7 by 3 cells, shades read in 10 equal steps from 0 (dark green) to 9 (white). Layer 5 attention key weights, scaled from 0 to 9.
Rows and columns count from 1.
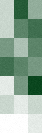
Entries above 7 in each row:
0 0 0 0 1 1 3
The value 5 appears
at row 1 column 3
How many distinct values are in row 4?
3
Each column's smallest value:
2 1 0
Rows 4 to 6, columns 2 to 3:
3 4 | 4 0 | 8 7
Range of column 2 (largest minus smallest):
8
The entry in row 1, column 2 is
1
